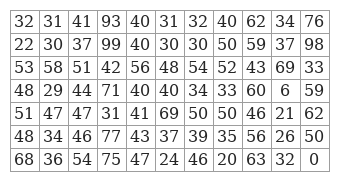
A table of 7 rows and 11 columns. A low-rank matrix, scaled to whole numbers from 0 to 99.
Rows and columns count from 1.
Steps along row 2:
up up up down down same up up down up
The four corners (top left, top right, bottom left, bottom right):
32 76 68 0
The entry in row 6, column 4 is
77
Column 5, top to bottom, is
40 40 56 40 41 43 47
